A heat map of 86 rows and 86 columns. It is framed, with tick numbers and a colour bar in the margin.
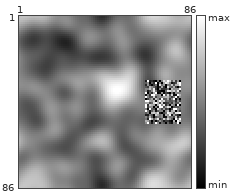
Roughest part: middle right. Odd patch: rougher, in the middle right. Mirror symmetry: none. Average level on the scale: 50%. Ninth with the lowest average: top left.
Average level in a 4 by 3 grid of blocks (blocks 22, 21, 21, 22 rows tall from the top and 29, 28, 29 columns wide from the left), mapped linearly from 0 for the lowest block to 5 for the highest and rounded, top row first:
013
152
223
314
